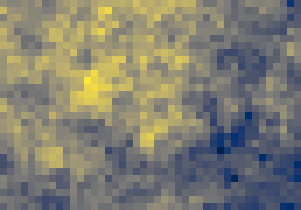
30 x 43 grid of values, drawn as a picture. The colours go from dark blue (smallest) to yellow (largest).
Ninth with the lowest average: bottom right. Slope: up to the top left. Odd rows or columns: none. Stripes: none.
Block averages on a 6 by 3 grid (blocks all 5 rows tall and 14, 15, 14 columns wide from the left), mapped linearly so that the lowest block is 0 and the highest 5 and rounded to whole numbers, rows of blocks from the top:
4 5 2
5 5 2
5 5 2
4 4 1
4 2 0
2 2 0
